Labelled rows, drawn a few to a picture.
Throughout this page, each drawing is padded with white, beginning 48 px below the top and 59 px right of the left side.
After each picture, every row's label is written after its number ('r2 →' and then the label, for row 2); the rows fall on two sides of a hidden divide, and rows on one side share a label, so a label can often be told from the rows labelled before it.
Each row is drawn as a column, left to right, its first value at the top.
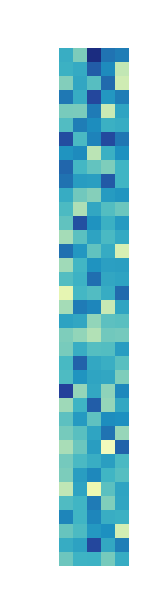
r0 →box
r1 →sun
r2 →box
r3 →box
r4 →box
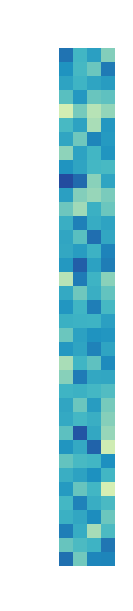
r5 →box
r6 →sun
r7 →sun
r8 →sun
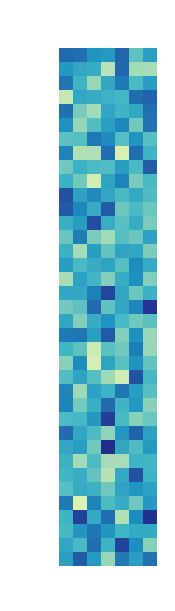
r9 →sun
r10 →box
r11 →box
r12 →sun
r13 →box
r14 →sun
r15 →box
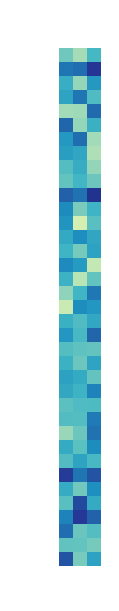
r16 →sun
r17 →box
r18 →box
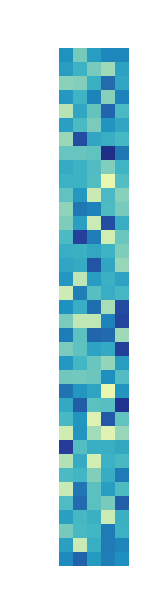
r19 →box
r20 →box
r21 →box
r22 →sun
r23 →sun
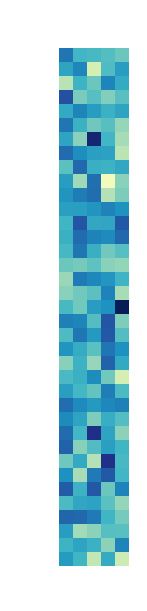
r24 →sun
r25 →sun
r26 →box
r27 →sun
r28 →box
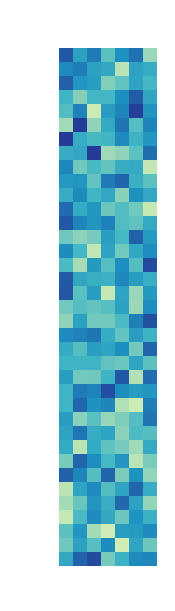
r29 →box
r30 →sun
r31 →sun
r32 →box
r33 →box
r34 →box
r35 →sun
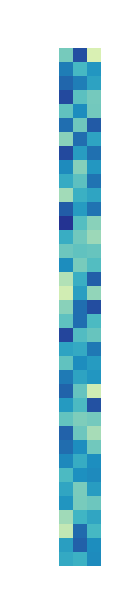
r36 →sun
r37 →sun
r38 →sun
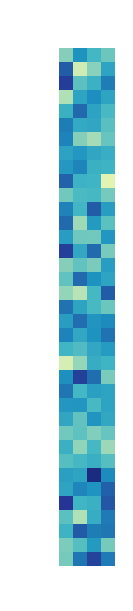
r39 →sun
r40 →sun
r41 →sun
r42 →sun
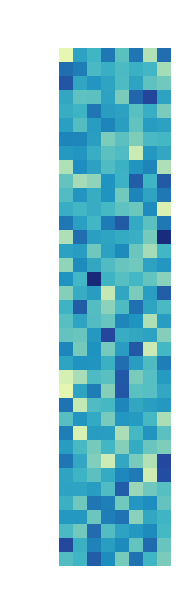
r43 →sun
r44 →box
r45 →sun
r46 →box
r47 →sun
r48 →box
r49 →box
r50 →box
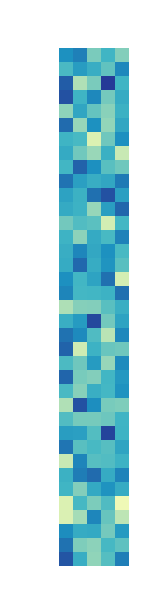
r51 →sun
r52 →box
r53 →box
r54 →box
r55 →box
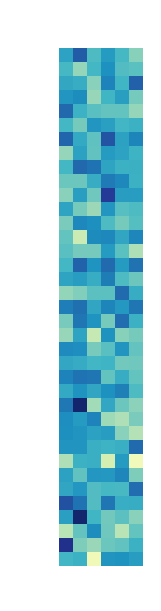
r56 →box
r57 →sun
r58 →box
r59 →box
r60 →box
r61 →box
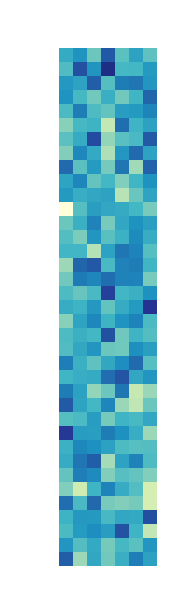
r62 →box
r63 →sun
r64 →sun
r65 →box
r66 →sun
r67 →sun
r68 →box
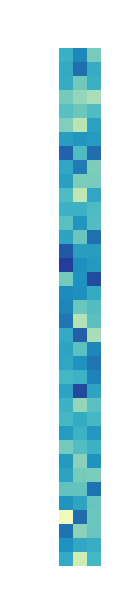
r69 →sun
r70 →box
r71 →sun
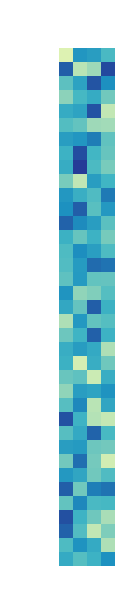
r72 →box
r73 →sun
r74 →box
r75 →box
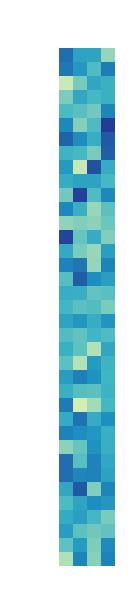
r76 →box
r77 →box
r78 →box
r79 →sun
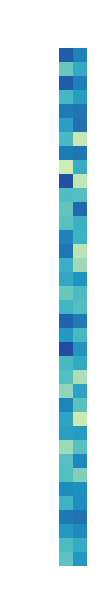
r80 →sun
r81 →sun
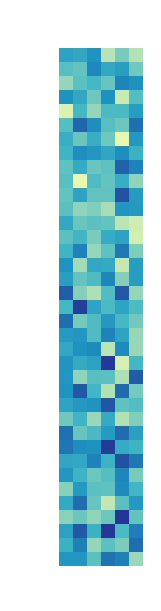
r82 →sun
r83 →sun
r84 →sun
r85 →sun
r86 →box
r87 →sun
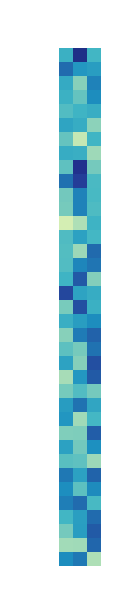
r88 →box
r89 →box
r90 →sun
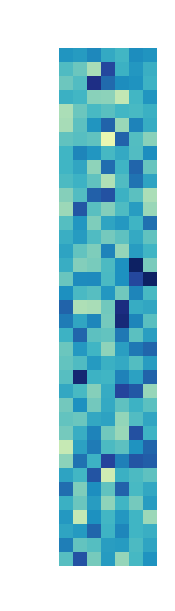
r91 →box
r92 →sun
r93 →sun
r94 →sun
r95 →sun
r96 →sun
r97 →sun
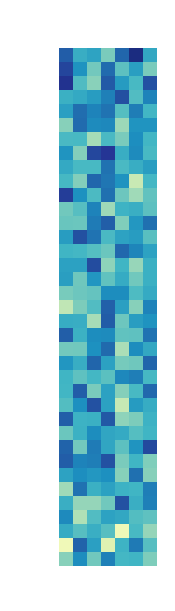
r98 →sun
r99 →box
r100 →sun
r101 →sun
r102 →box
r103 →sun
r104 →sun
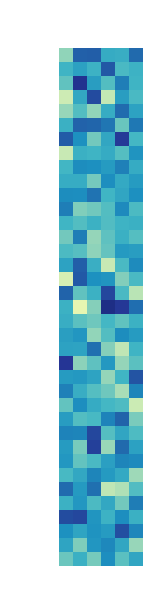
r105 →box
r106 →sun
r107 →sun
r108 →box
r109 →box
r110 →sun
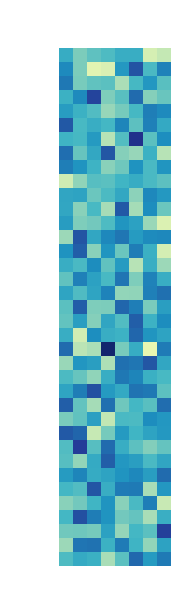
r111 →sun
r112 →box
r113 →box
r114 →sun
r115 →box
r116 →box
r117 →box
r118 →box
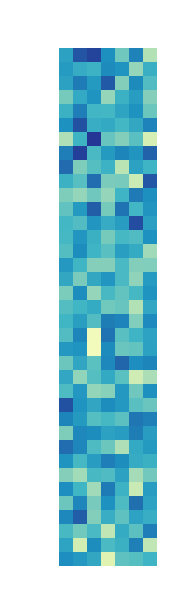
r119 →sun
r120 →sun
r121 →box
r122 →sun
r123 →sun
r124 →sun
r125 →sun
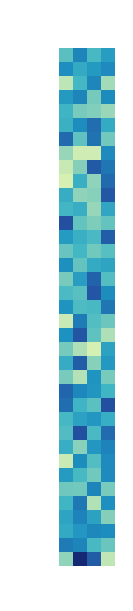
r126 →box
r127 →box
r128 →box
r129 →box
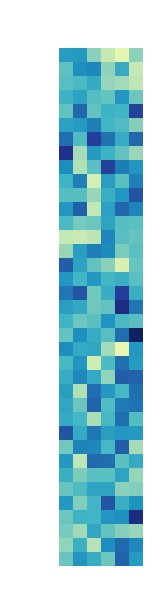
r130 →sun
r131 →box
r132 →sun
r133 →box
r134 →box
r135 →box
